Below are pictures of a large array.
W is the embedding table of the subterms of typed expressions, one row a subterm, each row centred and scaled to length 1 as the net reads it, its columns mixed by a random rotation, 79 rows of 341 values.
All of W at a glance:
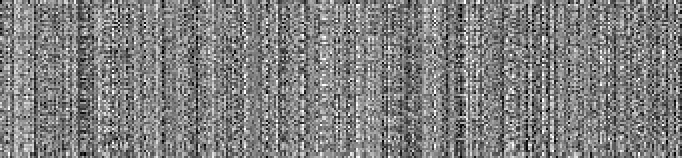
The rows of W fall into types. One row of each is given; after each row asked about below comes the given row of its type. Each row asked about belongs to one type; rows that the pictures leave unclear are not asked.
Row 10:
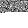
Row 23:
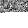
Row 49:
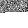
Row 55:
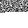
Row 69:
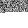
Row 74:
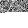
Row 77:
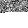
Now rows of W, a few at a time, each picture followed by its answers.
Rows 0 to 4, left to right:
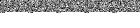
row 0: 55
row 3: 23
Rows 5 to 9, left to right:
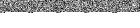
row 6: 74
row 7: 10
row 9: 49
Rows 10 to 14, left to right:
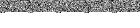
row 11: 69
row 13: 69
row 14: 55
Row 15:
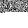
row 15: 23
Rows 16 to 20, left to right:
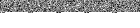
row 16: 55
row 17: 55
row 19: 49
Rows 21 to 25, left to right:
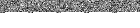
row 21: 49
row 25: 69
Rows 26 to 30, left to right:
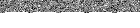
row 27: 77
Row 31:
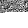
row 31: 23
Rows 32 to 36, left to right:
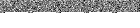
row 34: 69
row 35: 55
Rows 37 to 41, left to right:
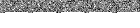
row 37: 49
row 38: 55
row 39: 77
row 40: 23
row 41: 69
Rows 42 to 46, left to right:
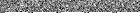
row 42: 49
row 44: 77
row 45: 55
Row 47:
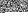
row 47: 49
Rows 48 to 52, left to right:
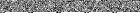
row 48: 74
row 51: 74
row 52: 10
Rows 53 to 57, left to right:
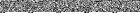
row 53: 74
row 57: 10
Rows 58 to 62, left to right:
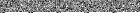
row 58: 49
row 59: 49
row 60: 23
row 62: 23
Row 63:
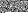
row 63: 10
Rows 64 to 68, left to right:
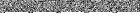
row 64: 55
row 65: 10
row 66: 23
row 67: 74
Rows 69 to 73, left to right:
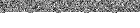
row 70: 23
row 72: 74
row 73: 55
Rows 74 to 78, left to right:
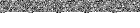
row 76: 77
